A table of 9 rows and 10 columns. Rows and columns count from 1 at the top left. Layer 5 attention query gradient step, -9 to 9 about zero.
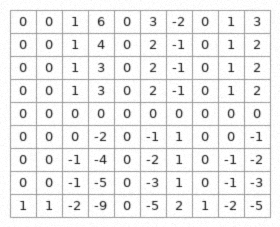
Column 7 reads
-2 -1 -1 -1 0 1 1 1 2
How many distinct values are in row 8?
5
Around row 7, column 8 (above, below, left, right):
0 0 1 -1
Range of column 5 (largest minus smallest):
0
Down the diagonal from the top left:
0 0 1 3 0 -1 1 0 -2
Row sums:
12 9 8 8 0 -3 -9 -12 -18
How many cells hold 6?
1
